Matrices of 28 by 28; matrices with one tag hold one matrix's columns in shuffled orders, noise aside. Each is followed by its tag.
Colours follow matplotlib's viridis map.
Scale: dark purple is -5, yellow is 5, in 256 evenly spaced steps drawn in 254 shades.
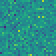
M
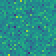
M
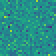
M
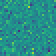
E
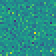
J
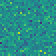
J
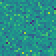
J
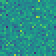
M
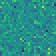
E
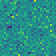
M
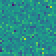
E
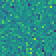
E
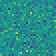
J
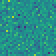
M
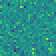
E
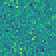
E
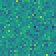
M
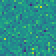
E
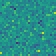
J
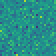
M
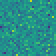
M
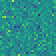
M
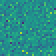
J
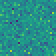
J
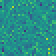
E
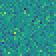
J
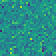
E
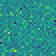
J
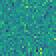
E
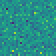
J
